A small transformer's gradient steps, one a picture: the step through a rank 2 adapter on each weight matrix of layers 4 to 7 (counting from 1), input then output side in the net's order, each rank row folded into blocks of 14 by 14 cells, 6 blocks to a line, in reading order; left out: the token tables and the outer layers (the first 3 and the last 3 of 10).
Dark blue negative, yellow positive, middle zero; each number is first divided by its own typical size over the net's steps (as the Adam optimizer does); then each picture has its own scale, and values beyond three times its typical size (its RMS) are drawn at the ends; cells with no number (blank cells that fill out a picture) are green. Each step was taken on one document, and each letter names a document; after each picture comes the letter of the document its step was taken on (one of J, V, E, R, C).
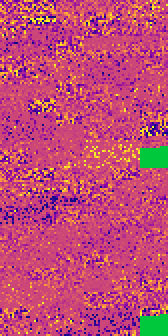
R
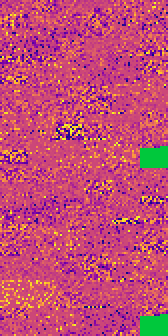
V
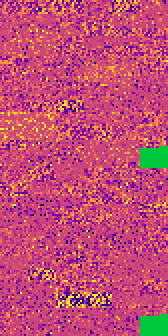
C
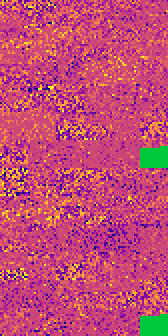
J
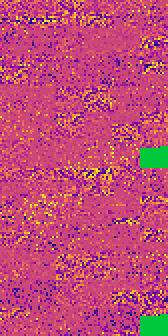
V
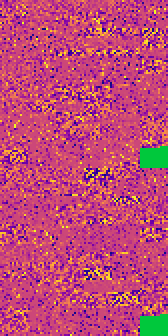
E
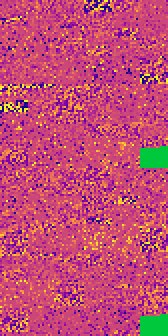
E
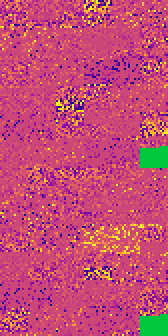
V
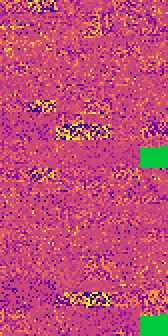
V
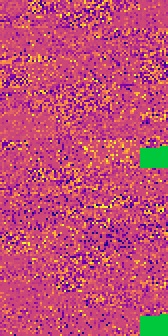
J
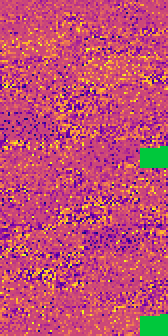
C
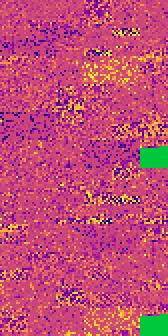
E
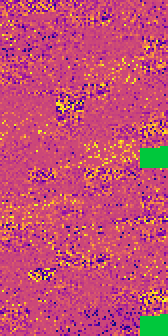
V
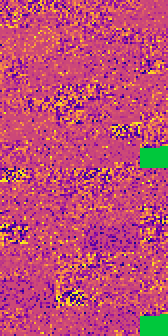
E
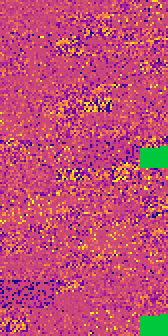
C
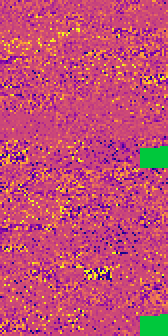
J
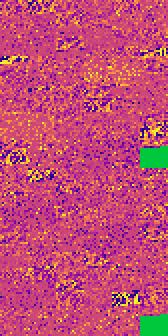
C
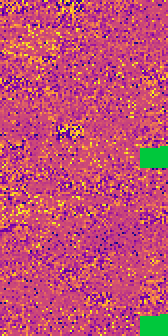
J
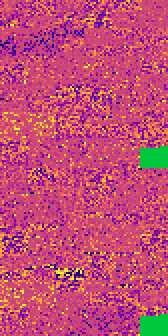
E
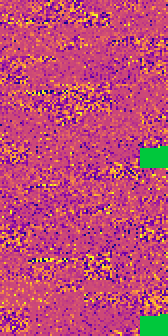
E
